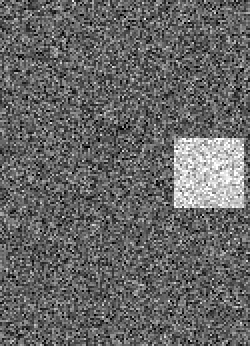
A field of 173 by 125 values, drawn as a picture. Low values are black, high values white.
Ninth with the highest average: middle right. Stripes: none. Odd patch: higher, in the middle right. Average level on the scale: 40%.
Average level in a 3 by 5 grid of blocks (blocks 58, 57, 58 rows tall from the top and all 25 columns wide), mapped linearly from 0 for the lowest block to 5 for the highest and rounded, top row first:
00000 / 00035 / 00000
